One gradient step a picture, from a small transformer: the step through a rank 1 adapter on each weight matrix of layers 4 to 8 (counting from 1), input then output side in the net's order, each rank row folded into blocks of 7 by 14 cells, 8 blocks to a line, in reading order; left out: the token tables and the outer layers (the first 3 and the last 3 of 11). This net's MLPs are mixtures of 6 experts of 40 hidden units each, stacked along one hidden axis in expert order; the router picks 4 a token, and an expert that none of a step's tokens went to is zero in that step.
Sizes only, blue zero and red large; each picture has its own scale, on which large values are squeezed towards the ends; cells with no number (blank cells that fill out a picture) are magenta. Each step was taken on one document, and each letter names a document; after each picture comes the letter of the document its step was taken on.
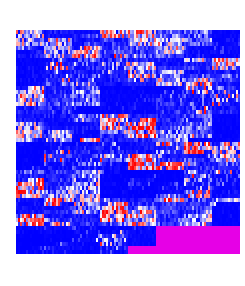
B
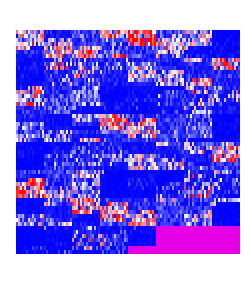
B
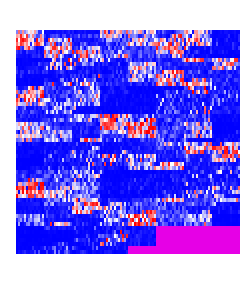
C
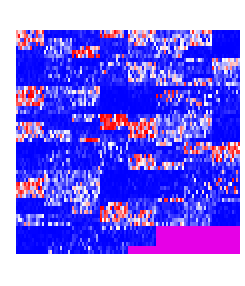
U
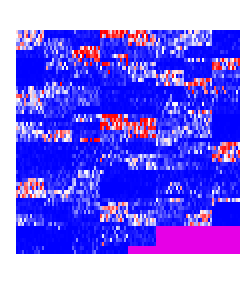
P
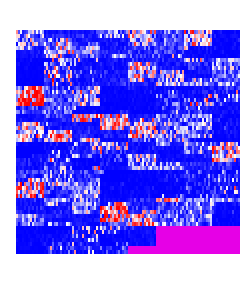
U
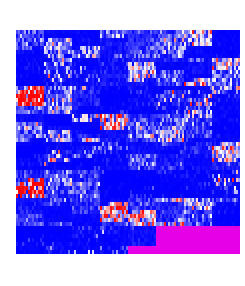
U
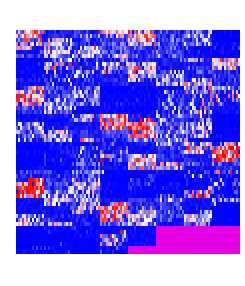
B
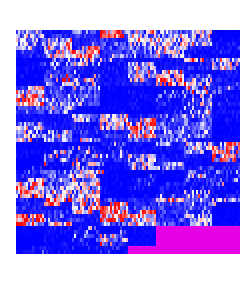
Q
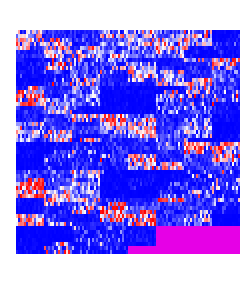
C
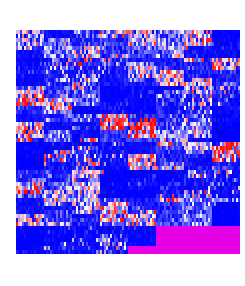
Q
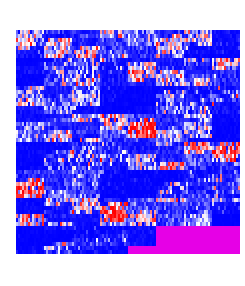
C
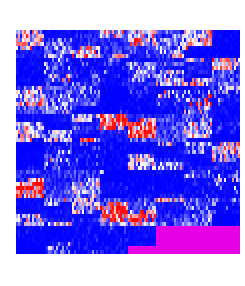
U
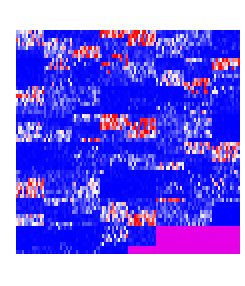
P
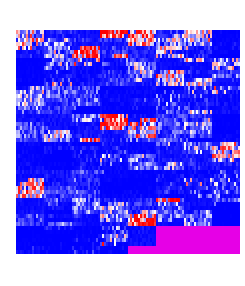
P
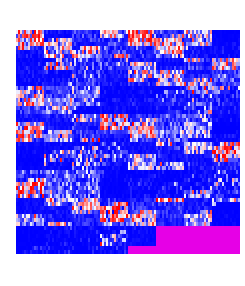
B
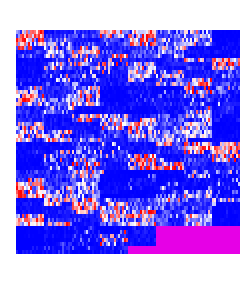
Q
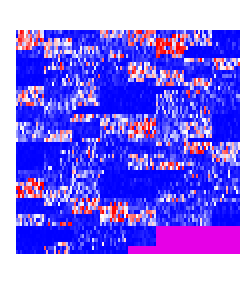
C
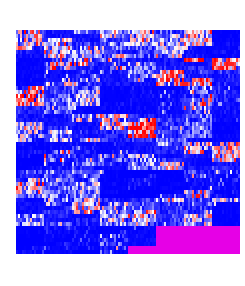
Q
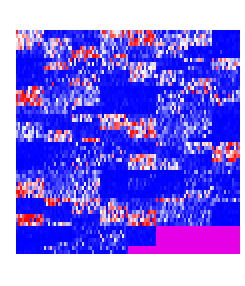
B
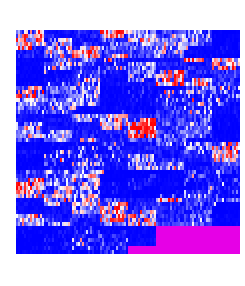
Q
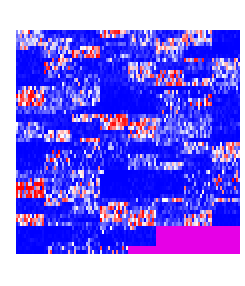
U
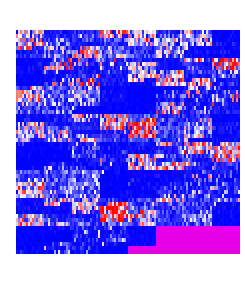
C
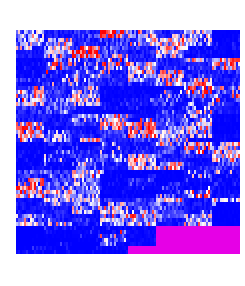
B
